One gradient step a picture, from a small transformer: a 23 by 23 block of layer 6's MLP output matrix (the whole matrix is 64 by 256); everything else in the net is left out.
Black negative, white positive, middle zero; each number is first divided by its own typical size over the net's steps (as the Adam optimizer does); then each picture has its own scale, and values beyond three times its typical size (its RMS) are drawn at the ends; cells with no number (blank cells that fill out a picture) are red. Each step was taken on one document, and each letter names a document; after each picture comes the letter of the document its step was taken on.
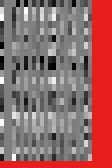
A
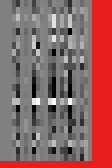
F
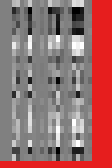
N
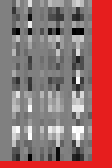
N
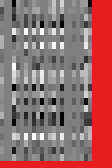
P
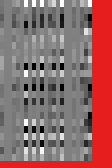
P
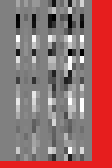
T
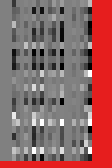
P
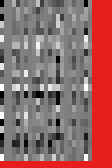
A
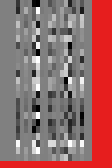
T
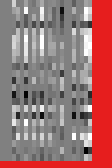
P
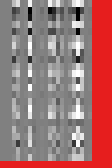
N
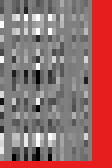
A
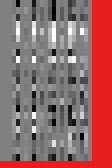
F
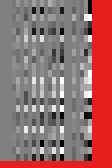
P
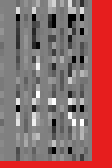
F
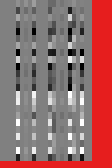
T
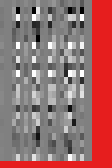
T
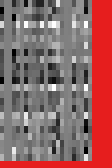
A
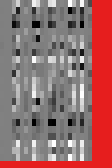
T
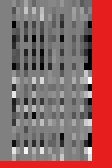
P
